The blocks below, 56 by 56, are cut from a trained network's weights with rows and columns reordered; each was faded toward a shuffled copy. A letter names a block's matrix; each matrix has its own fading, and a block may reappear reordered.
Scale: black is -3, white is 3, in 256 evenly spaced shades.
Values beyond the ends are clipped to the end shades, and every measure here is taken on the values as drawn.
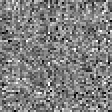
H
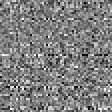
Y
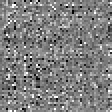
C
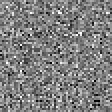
H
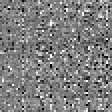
C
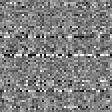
Y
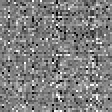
C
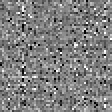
C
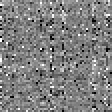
C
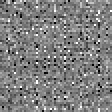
C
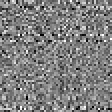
Y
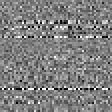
Y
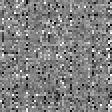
C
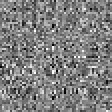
Y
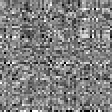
Y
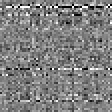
Y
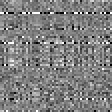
Y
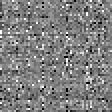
C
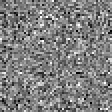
H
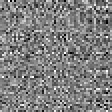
Y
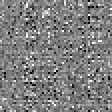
C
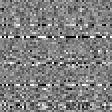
Y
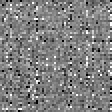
C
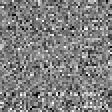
H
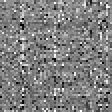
C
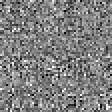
H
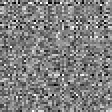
Y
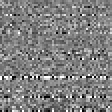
Y
